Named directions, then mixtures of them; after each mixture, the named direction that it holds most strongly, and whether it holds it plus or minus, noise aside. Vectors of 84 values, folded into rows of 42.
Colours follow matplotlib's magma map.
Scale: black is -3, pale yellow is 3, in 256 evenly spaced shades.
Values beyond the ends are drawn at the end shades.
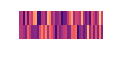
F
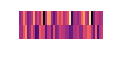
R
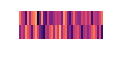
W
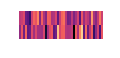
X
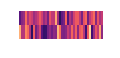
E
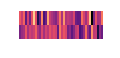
W, plus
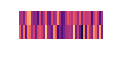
X, minus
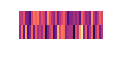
X, plus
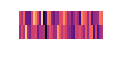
X, plus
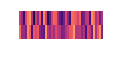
R, minus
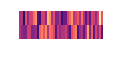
F, plus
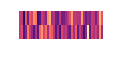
F, plus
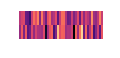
X, plus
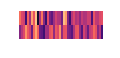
W, plus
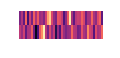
W, minus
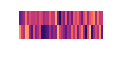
E, plus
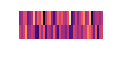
R, plus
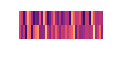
R, minus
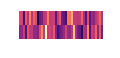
F, plus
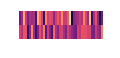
R, plus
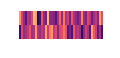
W, plus
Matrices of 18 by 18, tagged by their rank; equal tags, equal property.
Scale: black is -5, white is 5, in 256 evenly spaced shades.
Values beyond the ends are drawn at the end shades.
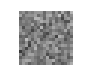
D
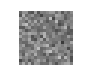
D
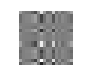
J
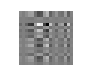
J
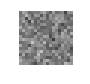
D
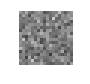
D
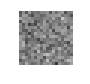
D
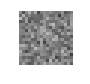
D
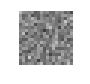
D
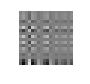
J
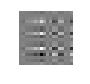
J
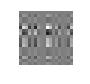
J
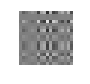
J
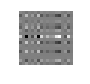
J
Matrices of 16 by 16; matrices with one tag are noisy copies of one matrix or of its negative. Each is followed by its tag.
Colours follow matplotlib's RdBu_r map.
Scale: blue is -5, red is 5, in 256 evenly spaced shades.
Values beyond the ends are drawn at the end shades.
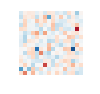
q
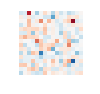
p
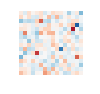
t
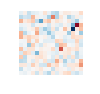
t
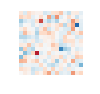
t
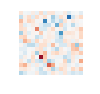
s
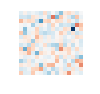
t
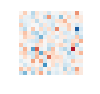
q
